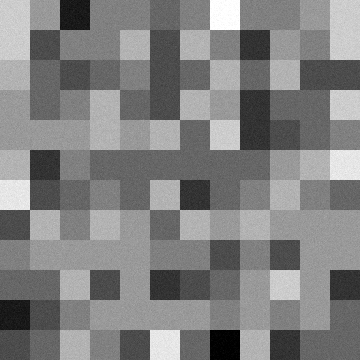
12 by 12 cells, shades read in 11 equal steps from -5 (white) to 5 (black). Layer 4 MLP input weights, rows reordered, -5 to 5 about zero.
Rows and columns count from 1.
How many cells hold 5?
1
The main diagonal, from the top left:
-3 2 2 -2 -1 1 3 -1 0 -3 -1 1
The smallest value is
-5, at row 1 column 8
